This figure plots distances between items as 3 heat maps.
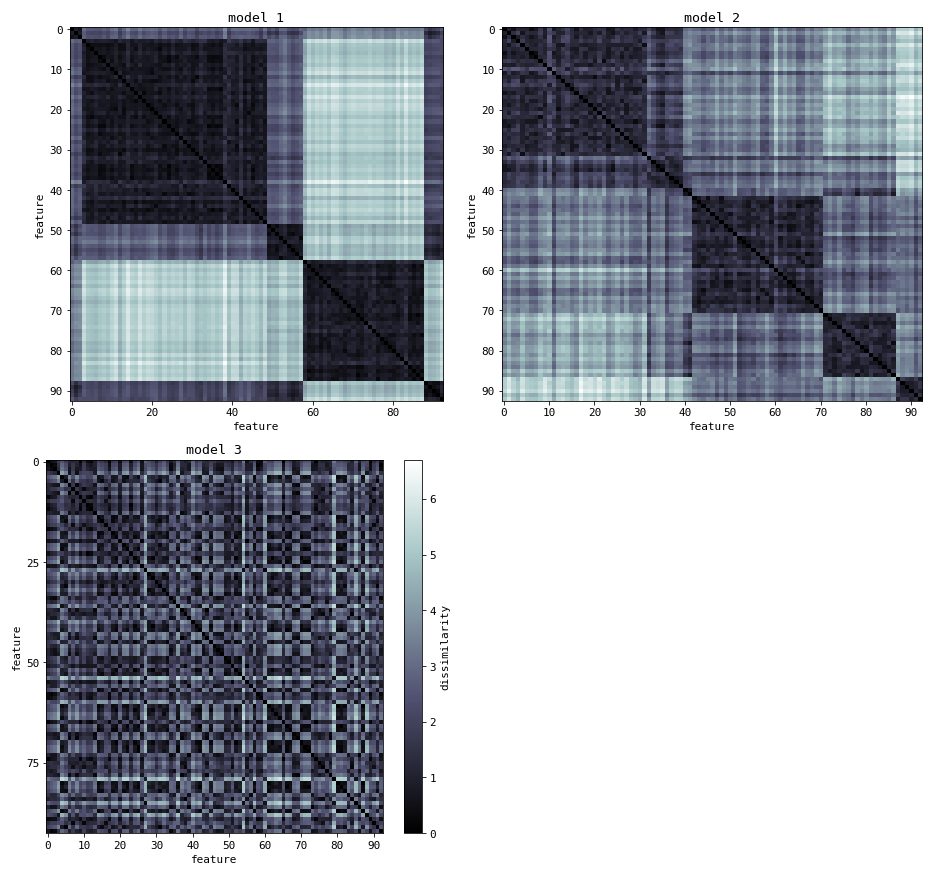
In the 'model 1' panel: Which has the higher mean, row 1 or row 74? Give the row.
74
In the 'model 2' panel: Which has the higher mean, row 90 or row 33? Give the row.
90
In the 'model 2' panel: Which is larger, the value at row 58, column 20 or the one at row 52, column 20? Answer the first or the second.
the second
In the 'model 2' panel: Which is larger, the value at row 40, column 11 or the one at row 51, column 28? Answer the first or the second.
the second
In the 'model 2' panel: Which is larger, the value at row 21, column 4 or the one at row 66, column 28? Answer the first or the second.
the second
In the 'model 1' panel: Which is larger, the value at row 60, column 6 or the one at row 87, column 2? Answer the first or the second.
the first
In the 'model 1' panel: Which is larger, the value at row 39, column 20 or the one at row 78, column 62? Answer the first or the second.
the first
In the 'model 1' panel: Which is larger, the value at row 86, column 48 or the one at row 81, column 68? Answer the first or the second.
the first
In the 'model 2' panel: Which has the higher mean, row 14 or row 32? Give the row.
14
